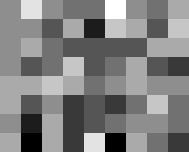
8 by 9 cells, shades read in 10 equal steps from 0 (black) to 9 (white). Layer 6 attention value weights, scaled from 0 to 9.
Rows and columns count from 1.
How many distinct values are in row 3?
4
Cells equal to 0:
2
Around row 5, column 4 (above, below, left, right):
7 2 7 4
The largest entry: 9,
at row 1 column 6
